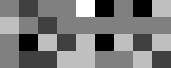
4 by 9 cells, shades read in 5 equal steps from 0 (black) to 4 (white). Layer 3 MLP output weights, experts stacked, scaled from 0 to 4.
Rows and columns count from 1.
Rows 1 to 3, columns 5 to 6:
4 0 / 2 2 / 3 0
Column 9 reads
3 2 3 1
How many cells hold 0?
4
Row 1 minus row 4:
0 0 1 -1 1 -2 0 -3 2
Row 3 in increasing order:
0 0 1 1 2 3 3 3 3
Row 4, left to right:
2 1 1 3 3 2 2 3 1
